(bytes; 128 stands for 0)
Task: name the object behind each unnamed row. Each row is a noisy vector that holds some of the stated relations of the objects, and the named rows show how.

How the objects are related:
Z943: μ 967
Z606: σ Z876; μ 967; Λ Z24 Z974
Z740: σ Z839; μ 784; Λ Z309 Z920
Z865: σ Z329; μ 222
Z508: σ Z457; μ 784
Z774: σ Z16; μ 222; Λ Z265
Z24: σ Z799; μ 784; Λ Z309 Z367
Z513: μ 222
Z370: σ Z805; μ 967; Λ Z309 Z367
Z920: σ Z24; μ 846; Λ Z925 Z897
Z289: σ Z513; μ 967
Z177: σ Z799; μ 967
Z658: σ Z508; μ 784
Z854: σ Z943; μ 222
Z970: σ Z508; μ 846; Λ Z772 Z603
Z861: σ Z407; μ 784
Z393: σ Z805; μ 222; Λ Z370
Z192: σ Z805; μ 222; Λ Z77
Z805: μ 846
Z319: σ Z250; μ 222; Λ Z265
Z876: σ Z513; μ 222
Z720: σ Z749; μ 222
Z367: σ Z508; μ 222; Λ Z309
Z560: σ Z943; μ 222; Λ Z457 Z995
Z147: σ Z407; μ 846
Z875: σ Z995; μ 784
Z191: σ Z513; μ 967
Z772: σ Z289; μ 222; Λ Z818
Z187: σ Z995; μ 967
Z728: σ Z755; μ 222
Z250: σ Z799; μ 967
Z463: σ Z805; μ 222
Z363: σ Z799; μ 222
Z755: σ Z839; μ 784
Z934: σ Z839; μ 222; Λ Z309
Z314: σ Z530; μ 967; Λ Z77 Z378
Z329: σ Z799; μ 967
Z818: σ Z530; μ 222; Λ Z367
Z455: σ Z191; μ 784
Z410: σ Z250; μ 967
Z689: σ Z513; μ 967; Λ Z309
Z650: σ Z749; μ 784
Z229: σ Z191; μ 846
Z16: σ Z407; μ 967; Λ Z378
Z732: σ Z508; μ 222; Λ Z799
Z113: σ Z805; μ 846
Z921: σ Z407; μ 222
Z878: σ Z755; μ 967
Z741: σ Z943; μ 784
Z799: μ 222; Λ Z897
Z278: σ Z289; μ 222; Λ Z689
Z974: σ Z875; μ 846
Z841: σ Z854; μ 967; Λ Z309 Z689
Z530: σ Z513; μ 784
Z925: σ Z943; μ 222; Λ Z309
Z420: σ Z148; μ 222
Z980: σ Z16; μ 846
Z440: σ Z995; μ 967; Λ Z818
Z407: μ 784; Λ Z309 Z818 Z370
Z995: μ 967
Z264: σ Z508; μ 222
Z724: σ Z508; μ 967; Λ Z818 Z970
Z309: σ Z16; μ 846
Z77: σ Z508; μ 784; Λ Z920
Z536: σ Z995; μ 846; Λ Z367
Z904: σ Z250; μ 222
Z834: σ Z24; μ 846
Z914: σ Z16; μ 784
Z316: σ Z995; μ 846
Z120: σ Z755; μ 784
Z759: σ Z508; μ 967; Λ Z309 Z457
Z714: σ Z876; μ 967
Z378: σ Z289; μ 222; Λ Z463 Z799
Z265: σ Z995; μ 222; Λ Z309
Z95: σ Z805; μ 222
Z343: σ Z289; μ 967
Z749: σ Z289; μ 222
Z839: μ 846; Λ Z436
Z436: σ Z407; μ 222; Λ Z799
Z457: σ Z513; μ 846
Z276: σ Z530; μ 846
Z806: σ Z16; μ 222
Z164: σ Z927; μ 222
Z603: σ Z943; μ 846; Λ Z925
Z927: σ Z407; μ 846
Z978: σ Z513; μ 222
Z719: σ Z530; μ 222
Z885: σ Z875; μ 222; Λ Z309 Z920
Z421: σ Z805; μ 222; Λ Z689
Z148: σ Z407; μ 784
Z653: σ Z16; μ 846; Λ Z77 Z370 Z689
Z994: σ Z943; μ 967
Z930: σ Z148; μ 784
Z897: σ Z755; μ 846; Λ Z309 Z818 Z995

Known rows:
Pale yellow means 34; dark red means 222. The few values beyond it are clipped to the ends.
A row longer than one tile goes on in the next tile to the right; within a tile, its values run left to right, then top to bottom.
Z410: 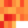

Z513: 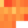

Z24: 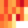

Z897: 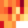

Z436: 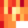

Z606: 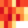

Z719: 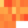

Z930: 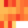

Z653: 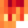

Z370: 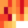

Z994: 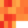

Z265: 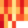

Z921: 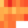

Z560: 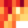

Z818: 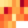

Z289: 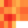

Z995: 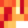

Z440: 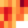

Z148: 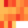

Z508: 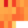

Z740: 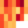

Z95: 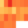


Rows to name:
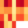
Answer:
Z774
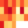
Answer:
Z457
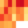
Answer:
Z393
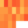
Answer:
Z264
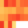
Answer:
Z914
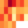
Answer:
Z421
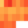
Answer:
Z854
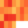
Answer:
Z187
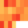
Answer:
Z741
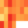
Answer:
Z980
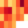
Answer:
Z724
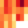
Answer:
Z407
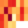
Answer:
Z689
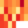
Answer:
Z925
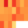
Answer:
Z658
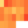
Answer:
Z720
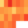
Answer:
Z728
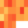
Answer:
Z316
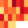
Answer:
Z77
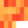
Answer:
Z875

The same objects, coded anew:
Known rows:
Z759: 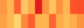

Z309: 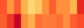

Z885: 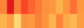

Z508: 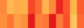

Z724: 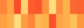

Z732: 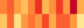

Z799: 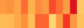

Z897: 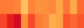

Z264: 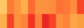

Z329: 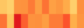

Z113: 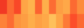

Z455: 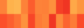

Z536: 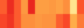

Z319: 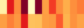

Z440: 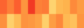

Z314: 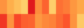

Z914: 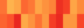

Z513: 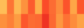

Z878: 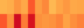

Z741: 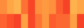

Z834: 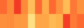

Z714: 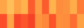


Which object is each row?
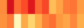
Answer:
Z278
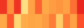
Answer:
Z970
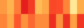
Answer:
Z24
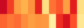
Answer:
Z839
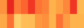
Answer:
Z192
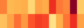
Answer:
Z463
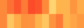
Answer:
Z841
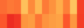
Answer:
Z603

